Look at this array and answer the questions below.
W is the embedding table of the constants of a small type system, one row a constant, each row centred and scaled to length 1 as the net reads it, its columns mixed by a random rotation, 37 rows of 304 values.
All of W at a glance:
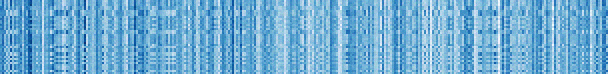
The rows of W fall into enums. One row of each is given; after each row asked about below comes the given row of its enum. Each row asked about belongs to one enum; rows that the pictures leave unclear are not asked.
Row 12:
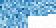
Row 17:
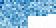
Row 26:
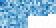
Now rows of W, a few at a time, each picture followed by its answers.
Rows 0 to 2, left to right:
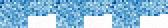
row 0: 17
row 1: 17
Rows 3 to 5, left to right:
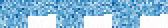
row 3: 12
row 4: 12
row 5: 26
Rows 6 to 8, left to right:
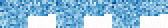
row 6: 26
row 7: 26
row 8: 17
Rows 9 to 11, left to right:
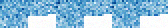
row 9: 12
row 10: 17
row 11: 17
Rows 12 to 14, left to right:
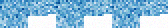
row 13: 17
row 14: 12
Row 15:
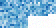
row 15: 26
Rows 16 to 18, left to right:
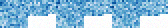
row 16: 26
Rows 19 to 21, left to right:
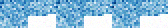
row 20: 17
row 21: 17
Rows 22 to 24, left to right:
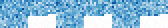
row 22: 12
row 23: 26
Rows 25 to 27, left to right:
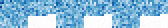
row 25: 17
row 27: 26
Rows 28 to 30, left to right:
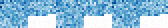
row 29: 26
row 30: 17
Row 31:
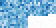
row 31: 26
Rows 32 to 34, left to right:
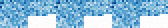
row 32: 17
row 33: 17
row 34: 17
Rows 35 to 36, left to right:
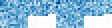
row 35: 26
